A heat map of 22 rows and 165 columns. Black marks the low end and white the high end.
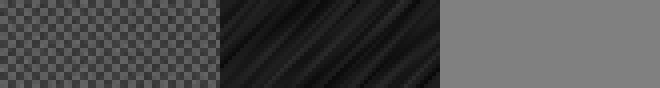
It is made of 1 by 3 panels. Panel 1,1: low, checkered. Panel 1,2: very low, slanting up to the right, faint in contrast. Panel 1,3: middling, flat.
